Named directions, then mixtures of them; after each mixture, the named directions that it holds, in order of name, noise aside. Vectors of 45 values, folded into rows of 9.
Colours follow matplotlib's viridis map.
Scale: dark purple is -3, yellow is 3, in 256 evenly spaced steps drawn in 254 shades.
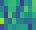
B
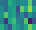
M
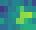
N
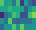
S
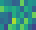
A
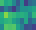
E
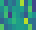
A, B, M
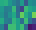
A, B, E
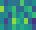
A, M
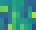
A, S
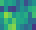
E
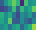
A, B, M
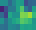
N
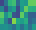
B, M, S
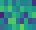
A, M, S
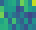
B, N, S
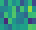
M, S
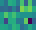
E, M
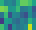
B, E, N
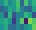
A, E, M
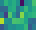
B, N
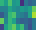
B, E, S
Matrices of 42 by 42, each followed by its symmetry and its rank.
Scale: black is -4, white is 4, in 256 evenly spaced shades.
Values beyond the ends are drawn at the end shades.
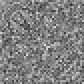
symmetric, full rank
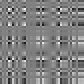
symmetric, rank one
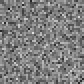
symmetric, full rank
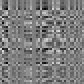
neither, rank two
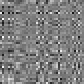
neither, rank three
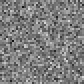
neither, full rank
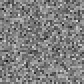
neither, full rank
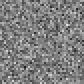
antisymmetric, full rank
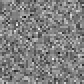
antisymmetric, full rank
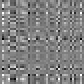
neither, rank two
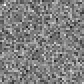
symmetric, full rank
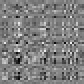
neither, rank three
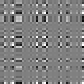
symmetric, rank one
